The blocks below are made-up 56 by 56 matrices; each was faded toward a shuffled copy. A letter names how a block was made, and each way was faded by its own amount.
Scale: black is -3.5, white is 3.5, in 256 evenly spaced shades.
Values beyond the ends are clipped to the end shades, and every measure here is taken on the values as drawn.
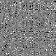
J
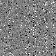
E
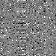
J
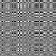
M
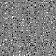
J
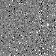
E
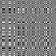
M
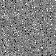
E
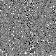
E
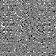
J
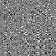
J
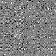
J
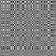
M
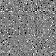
J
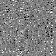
J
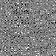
J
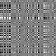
M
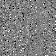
E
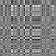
M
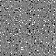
J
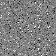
E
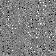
E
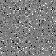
J
